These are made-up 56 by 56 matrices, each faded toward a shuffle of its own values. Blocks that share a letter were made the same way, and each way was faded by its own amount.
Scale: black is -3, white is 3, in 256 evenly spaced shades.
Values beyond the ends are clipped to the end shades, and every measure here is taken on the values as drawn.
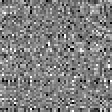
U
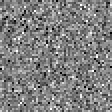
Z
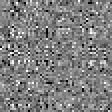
U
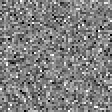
Z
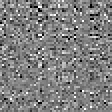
U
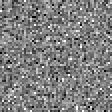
Z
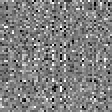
U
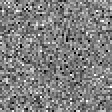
Z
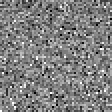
Z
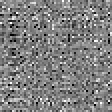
U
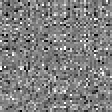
U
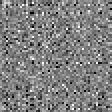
U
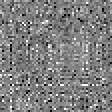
U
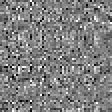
U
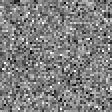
Z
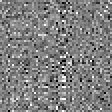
U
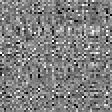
U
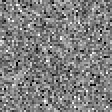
Z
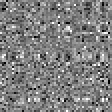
U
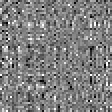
U
